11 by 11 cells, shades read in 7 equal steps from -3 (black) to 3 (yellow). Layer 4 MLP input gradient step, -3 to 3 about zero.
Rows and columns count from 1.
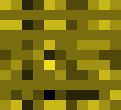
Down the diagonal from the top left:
2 0 -2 0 2 -1 -1 -1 0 0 0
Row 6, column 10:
-1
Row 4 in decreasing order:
0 0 0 0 0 0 0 0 0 0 0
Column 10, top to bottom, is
2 0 2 0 1 -1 1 2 0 0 1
